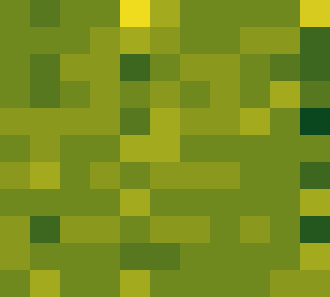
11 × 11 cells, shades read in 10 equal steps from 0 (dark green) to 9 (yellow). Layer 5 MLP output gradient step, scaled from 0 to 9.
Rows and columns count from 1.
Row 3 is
4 3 5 5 2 4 5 5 4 3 2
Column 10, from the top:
4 5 3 6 4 4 4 4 4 4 5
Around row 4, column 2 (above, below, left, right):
3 5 4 4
